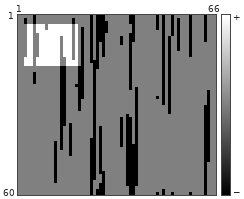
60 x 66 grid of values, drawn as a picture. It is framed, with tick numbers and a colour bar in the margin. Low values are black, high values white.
The grain runs up and down. In the top left lies a patch that is higher than the rest. The halves do not mirror each other. The top left is the ninth with the highest average.
